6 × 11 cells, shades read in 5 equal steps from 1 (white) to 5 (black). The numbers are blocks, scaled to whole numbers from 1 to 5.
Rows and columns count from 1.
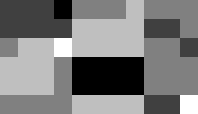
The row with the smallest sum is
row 3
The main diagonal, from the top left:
4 4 2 3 5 2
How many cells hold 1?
2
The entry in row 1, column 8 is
2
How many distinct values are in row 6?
4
